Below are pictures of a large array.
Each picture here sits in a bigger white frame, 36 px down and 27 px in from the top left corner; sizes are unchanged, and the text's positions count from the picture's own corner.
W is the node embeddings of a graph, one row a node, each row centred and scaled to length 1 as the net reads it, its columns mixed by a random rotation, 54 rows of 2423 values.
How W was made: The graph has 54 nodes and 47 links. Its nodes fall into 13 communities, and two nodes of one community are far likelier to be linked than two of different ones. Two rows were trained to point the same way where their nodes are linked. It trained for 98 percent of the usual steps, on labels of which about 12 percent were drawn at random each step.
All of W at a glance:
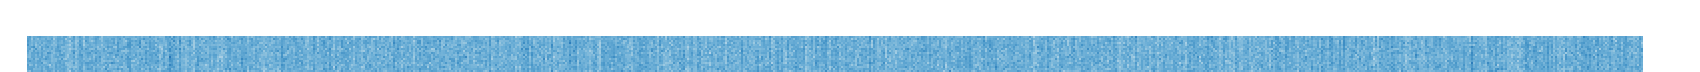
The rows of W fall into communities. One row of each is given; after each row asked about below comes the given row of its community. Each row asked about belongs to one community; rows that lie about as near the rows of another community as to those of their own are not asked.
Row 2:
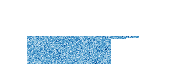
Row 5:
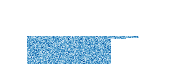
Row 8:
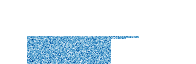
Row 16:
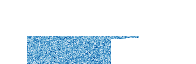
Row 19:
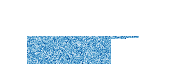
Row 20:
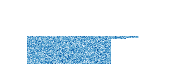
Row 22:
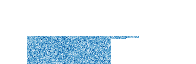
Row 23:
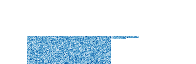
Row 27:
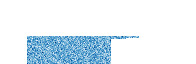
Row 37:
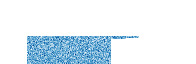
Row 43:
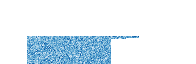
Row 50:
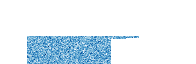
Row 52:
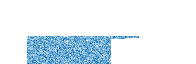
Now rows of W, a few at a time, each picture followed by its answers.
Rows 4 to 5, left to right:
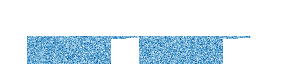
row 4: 20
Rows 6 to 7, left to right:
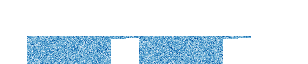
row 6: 2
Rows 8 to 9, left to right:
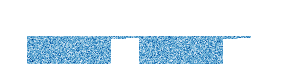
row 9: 16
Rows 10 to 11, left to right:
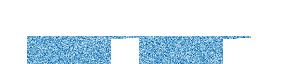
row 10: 50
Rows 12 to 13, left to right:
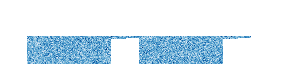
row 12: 2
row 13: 43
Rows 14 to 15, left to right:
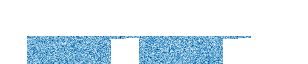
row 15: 52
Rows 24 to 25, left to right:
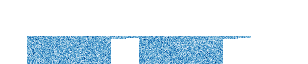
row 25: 8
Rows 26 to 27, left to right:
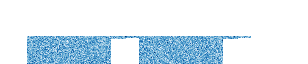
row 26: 52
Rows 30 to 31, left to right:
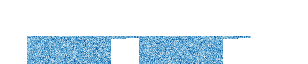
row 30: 23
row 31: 19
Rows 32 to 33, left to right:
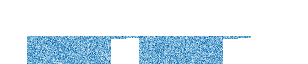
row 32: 22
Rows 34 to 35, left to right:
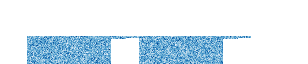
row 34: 20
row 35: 23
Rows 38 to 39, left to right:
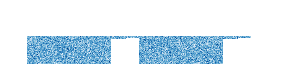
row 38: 22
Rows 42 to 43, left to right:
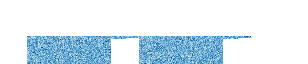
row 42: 5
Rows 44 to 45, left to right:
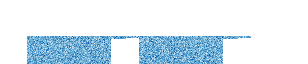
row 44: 37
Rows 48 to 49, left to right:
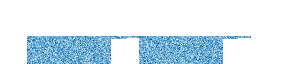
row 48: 27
